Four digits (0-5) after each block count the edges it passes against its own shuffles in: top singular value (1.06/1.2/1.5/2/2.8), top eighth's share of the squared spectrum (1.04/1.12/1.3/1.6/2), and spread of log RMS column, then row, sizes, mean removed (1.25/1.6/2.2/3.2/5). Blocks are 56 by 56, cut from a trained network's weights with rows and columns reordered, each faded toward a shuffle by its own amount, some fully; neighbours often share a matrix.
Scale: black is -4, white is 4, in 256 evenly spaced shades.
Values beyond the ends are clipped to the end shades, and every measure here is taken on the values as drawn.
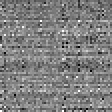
4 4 3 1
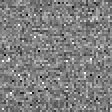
2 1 0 0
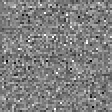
1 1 0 0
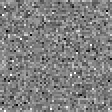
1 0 0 0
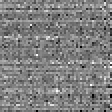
4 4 3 2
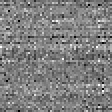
3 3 2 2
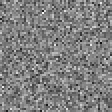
0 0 0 0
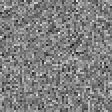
1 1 0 0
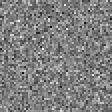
1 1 0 0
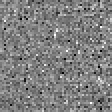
1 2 1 0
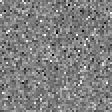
0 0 0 0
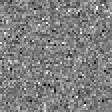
0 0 0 0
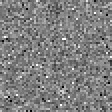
0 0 0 0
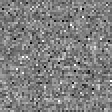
1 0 0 0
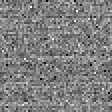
2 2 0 0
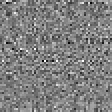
3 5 1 3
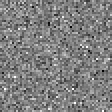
0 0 0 0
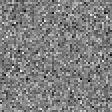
1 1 0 0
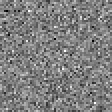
0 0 0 0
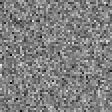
0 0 0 0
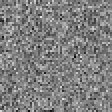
3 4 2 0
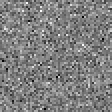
1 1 1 0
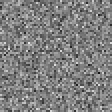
2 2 0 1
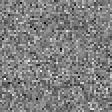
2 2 0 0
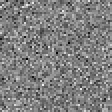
0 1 0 0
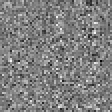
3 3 2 1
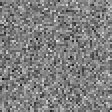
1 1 0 0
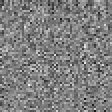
3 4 2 1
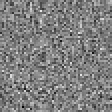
3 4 2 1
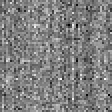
3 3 1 2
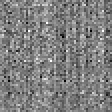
3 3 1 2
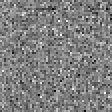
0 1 0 0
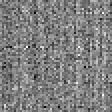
3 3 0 2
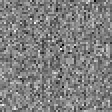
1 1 0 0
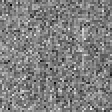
1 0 0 0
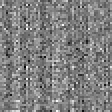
3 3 1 2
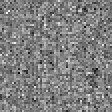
1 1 0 0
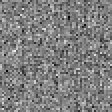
2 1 0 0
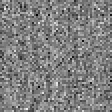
2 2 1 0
